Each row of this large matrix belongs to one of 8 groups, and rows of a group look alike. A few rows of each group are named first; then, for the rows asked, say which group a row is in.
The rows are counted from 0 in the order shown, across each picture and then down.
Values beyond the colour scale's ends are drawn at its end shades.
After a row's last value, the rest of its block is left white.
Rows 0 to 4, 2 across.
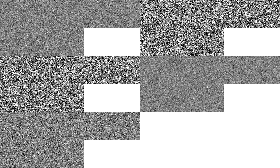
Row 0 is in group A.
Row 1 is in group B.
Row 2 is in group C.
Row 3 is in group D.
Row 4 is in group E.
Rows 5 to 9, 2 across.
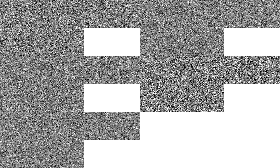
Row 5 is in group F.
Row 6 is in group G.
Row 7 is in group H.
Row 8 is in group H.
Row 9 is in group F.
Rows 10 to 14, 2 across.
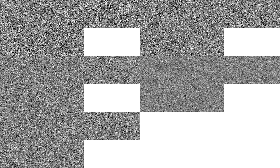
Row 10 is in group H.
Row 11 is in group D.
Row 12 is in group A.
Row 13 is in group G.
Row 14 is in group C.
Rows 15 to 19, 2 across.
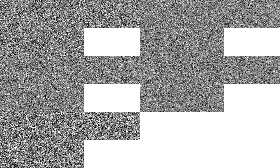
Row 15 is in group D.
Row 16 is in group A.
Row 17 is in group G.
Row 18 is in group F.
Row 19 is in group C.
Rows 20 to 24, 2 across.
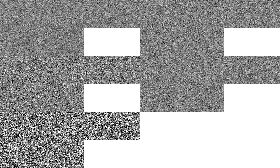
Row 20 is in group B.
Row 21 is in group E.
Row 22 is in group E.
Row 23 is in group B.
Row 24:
C
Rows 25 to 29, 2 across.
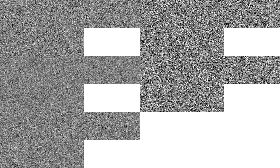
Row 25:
E
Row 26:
A
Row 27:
D
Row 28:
F
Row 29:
C
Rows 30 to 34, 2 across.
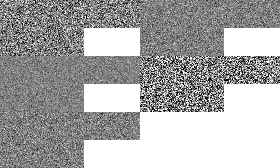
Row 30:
E
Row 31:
E
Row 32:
A
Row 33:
A
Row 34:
E
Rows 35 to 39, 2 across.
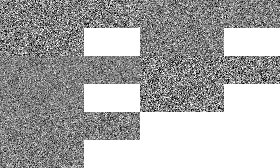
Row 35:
A
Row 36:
E
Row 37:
D
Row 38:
D
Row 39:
H
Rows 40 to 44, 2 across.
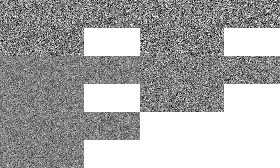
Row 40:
B
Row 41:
B
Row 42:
H
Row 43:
A
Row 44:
H
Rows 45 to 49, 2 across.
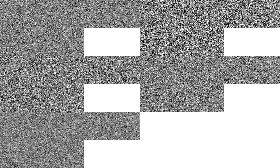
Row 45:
E
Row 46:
A
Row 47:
D
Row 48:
A
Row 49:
C
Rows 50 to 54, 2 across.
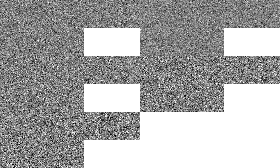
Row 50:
G
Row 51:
F
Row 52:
A
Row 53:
G
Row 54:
H
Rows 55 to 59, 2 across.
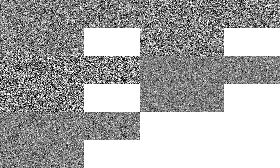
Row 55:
H
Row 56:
F
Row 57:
G
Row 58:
C
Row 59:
D
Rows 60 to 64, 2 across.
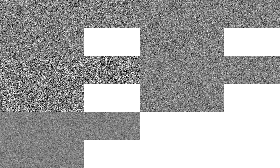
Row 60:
E
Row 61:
D
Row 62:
H
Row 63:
E
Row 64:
F
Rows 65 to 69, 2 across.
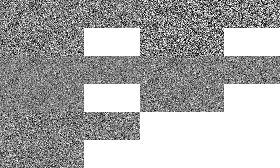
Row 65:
D
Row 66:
G
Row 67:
D
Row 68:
D
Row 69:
F
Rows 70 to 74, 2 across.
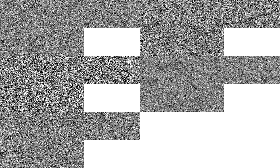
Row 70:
A
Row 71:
B
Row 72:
A
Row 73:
G
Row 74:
F
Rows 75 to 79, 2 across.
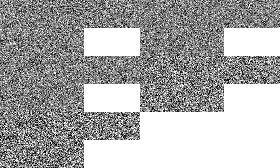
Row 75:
F
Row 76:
A
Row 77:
D
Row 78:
A
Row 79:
G
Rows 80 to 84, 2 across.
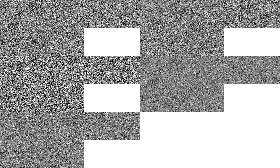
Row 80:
D
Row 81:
H
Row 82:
E
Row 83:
D
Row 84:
F
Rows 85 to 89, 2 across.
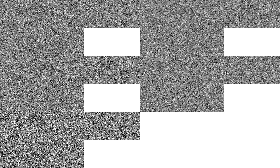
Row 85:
G
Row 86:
H
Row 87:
H
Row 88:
E
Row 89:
D
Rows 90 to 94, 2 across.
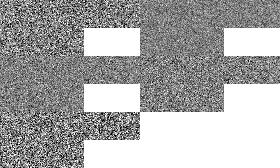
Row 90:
F
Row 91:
G
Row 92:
A
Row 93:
A
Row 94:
H
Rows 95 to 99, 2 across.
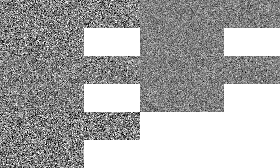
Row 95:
A
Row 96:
H
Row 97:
C
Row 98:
C
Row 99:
E
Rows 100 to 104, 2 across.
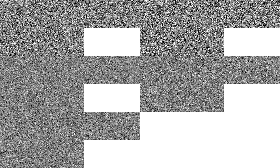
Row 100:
E
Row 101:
E
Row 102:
A
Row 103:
C
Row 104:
F
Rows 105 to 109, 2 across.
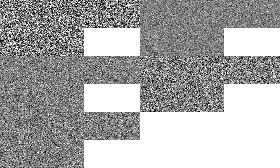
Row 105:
F
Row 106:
C
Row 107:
A
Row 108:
E
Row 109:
G
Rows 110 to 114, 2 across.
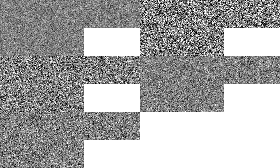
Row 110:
H
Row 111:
G
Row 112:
F
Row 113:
H
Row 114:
D
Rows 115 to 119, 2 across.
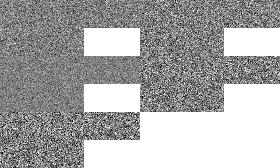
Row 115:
F
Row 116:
A
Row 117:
E
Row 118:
B
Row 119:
B
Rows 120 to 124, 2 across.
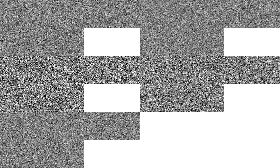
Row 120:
B
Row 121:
H
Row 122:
G
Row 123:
F
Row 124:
E
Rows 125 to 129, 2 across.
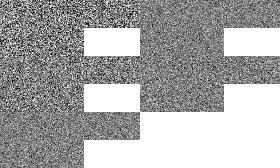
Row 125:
F
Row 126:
E
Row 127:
E
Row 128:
F
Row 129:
A
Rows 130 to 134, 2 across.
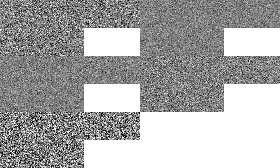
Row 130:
F
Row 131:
F
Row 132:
C
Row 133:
A
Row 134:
D
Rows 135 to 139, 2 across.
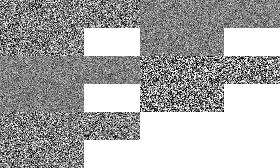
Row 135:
D
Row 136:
A
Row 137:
B
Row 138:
C
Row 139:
A
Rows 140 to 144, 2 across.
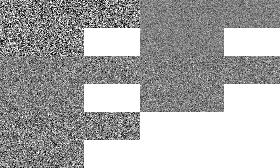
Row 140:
F
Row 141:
F
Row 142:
C
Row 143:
F
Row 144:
G
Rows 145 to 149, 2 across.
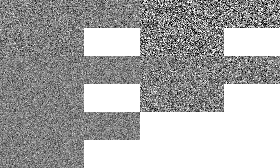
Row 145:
F
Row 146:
G
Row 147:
E
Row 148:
C
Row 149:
E
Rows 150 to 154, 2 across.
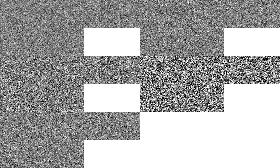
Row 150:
H
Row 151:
G
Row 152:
H
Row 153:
E
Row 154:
C
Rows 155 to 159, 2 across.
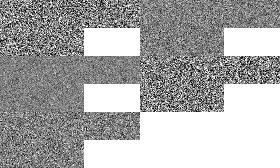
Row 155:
F
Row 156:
B
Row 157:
D
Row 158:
H
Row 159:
E
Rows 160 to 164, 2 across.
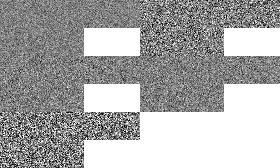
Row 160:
A
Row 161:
E
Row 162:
D
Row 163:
A
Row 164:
C
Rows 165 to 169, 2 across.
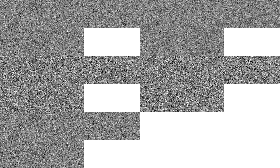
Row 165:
D
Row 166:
B
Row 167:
C
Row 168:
A
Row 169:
D
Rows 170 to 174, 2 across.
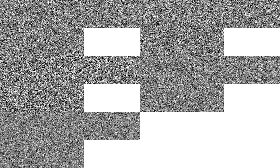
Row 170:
G
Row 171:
B
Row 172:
C
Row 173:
G
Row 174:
A
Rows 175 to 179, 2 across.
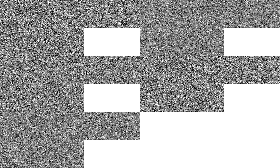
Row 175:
G
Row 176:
F
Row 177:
E
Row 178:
G
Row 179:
C
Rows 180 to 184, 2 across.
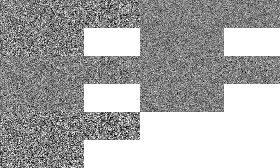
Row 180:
H
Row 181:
B
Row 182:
H
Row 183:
C
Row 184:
H
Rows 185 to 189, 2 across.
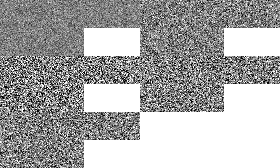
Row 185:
G
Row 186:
C
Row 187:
A
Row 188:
F
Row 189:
F
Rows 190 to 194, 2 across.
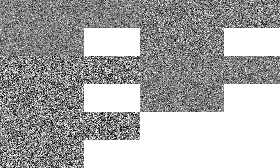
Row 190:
F
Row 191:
G
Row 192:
B
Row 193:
B
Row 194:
H
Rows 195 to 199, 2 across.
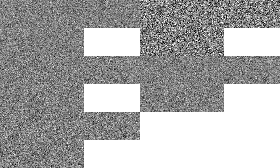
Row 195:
F
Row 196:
E
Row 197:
A
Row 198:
A
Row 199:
D
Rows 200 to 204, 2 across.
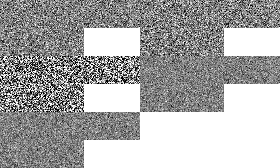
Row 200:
A
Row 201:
A
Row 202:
G
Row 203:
A
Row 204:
C
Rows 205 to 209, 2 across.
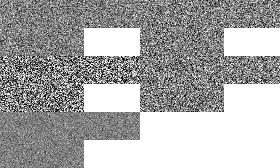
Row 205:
F
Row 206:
E
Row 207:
G
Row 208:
G
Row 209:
G
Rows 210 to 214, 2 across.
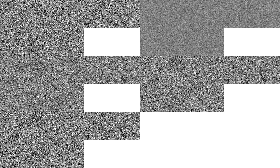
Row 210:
A
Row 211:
H
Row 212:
G
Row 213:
D
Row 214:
D
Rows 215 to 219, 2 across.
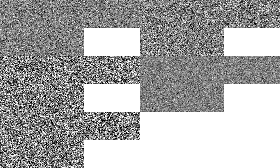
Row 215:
F
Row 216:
H
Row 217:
G
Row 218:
E
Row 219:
H
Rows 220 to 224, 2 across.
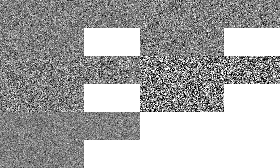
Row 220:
C
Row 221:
D
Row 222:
H
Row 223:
E
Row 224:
G
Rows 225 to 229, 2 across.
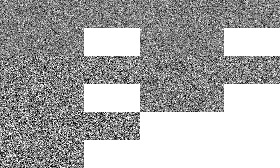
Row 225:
G
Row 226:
F
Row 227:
A
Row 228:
G
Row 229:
F
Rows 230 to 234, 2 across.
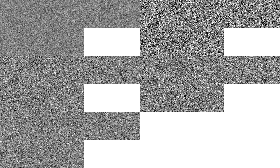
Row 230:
H
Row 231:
D
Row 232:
D
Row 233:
G
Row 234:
F
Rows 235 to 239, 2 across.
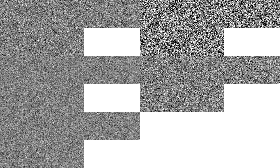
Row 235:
G
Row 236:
D
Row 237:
A
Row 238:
A
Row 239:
A
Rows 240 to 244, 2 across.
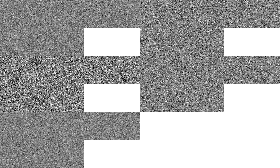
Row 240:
C
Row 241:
F
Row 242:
D
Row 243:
A
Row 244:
E
